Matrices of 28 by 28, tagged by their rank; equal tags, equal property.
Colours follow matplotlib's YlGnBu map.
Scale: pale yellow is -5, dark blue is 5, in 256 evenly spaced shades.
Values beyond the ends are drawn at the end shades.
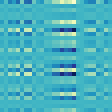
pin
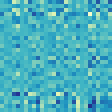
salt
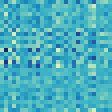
salt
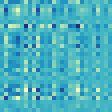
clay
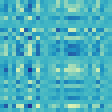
clay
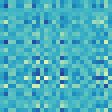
clay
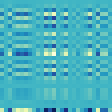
pin
